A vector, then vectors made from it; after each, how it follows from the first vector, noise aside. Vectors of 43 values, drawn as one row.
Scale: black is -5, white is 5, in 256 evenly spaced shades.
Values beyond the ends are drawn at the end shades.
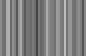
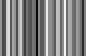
scaled up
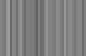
shrunk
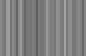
shrunk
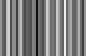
scaled up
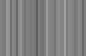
shrunk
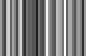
scaled up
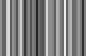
scaled up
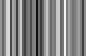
scaled up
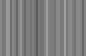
shrunk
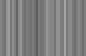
shrunk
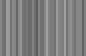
shrunk
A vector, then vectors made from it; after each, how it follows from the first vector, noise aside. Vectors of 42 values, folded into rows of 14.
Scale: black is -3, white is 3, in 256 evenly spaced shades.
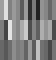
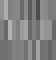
shrunk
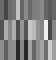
reversed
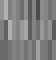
shrunk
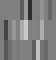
partly zeroed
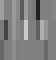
partly zeroed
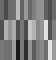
reversed
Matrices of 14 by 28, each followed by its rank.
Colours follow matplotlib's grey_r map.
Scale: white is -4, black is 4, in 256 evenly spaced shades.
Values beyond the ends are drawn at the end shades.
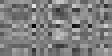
two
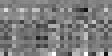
three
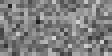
full rank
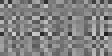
two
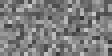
full rank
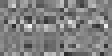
three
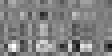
two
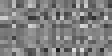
three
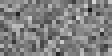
full rank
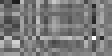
two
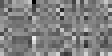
three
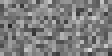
full rank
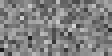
full rank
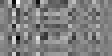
two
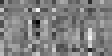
three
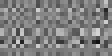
two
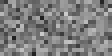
full rank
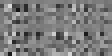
three
